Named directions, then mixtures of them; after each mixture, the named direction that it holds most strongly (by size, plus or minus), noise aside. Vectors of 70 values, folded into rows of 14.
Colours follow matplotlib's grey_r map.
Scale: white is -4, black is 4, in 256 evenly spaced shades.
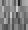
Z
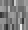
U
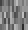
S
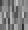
S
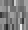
U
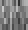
Z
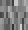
U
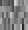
S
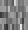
U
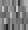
Z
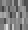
U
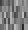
S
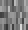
U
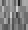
Z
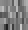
U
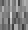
Z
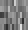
U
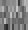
Z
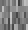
Z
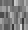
U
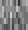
Z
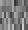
S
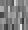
U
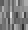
S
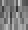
Z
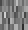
S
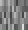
S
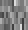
U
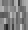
U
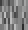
S
